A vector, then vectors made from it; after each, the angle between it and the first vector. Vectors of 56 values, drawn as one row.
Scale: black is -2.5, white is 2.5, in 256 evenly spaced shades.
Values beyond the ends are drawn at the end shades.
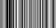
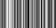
nearly opposite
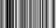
nearly parallel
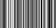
nearly opposite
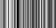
nearly opposite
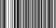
nearly opposite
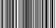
partly aligned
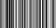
nearly parallel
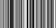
orthogonal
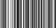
nearly opposite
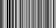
partly aligned
